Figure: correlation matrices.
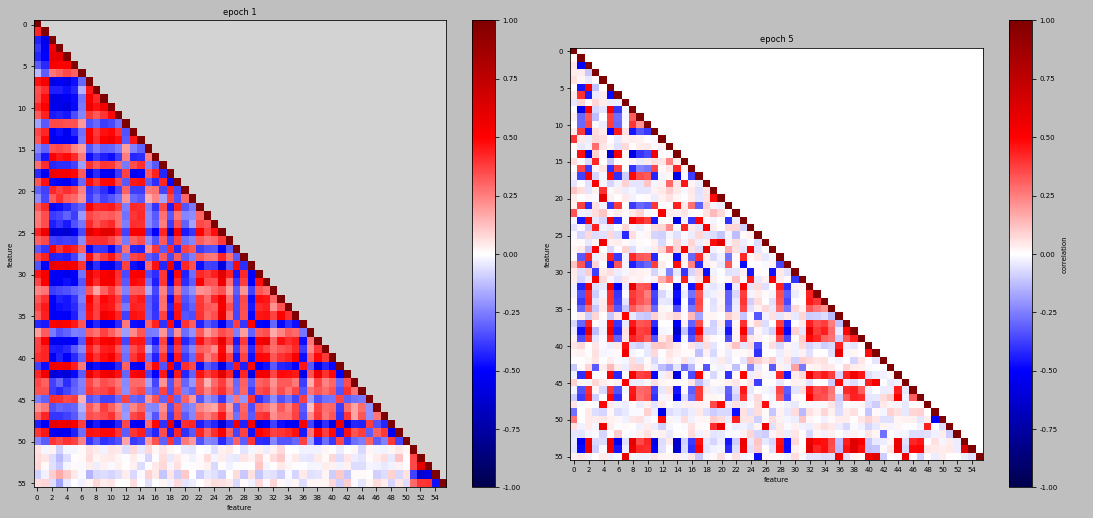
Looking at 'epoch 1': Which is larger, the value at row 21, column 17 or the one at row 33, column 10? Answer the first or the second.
the second
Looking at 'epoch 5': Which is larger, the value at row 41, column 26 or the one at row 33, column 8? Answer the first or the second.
the second
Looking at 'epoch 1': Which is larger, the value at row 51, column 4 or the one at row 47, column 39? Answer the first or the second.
the second
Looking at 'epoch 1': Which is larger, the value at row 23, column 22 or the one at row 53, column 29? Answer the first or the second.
the first
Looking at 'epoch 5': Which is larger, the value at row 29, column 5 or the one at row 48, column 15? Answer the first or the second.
the second
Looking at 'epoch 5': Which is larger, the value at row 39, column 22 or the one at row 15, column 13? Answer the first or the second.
the second
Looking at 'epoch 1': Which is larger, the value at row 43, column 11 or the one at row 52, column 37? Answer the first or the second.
the first
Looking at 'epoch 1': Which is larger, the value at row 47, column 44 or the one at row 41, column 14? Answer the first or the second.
the first
